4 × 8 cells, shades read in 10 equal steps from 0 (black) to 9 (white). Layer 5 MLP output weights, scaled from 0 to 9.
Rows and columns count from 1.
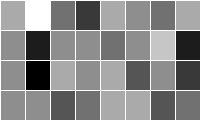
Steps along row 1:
up down down up down down up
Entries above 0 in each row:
8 8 7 8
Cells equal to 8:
0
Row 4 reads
5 5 3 4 6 6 3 4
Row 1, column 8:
6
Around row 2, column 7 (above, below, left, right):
4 5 5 1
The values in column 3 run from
3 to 6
